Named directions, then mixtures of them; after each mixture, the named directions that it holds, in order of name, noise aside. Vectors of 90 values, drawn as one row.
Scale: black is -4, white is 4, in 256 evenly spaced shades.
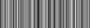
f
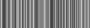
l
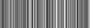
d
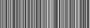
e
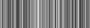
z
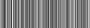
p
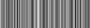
f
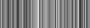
z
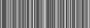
d, f, l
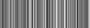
d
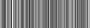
p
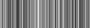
z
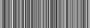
e, l, p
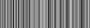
f, p, z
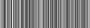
p
